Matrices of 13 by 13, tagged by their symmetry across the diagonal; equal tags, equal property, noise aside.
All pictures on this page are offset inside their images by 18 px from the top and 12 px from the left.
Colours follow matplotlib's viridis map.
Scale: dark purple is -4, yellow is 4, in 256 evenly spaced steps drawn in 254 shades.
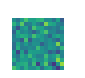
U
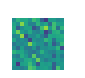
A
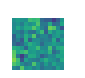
U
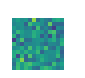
U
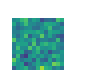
A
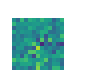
U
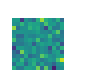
U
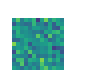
U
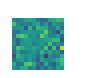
A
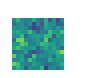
U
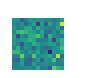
A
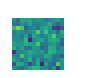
A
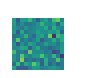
A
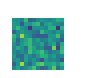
U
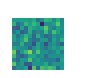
A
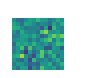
U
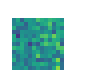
A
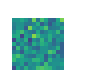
U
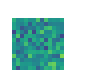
A
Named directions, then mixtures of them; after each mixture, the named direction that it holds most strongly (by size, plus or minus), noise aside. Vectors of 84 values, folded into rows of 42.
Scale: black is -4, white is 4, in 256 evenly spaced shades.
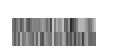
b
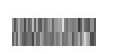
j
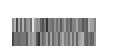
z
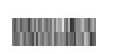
b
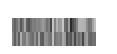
b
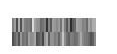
z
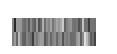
j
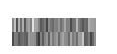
z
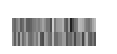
b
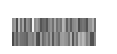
z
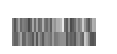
b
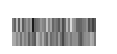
z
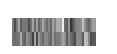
b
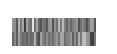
j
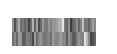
j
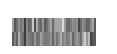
j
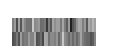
z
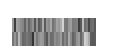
j
